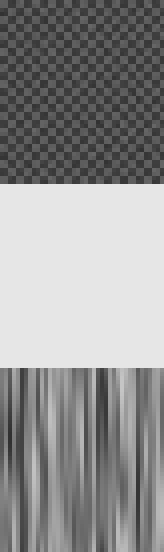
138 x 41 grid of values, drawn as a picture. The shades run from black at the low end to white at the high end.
It is made of 3 by 1 panels. Panel 1,1: low, checkered. Panel 2,1: very high, flat. Panel 3,1: middling, streaked downward, strong in contrast.
